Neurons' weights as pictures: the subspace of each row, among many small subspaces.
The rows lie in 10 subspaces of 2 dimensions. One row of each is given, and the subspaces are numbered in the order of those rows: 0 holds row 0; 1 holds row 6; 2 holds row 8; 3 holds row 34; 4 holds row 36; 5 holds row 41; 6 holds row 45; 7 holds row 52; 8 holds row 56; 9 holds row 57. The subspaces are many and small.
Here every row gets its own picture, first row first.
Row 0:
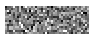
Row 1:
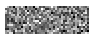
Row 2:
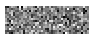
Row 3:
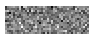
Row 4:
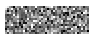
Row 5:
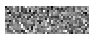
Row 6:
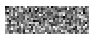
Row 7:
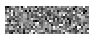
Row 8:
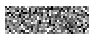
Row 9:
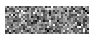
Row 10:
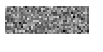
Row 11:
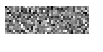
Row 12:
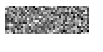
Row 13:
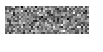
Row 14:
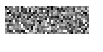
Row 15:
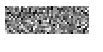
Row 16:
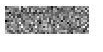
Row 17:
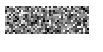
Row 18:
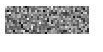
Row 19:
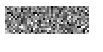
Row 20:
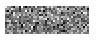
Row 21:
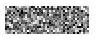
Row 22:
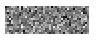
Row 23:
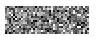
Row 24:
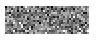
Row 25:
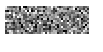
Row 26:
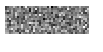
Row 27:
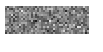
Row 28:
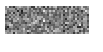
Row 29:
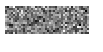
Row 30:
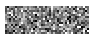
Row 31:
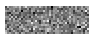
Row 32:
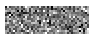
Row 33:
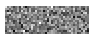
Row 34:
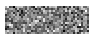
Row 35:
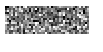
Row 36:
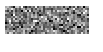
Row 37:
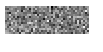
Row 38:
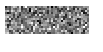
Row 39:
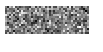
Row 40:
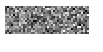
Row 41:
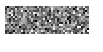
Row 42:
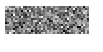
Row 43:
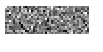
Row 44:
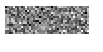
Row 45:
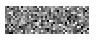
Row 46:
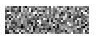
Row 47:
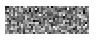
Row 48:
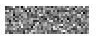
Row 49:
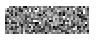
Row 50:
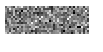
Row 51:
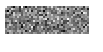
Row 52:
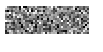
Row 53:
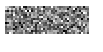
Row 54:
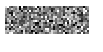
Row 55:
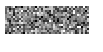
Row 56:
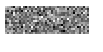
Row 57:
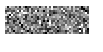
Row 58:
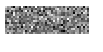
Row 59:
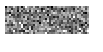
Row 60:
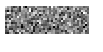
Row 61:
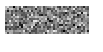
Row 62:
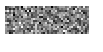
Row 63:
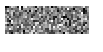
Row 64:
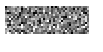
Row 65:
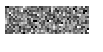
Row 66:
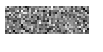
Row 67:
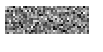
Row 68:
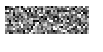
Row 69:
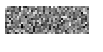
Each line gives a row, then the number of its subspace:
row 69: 6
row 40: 2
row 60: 5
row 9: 2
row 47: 1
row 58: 8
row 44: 3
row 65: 1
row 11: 0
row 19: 5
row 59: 9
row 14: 0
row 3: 7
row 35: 1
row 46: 5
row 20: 8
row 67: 4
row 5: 0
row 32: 9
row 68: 4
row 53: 7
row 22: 6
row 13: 8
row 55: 8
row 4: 2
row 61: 0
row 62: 7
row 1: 3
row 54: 6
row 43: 0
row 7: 5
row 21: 3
